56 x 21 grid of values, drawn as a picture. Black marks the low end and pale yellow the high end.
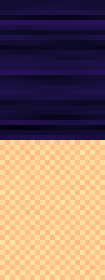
The table splits into 2 rows of 1 panel. Panel 1,1: very low, streaked across, faint in contrast. Panel 2,1: very high, checkered, faint in contrast.
